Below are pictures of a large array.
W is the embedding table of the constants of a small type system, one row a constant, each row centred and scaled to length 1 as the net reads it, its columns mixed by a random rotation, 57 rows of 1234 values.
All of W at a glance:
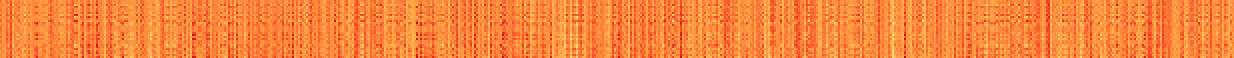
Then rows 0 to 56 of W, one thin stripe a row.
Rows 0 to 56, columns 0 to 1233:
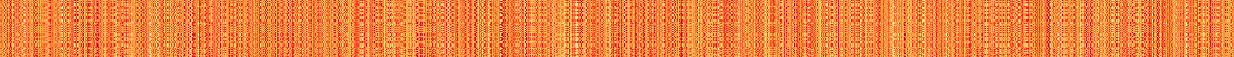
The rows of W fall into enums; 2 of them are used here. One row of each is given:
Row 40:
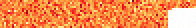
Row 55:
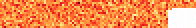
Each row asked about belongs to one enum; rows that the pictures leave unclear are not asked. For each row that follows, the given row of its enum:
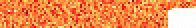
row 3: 40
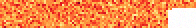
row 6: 55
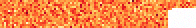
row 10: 40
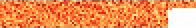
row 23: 55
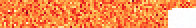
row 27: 40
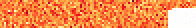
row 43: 40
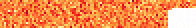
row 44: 40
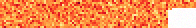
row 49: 55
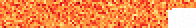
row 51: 55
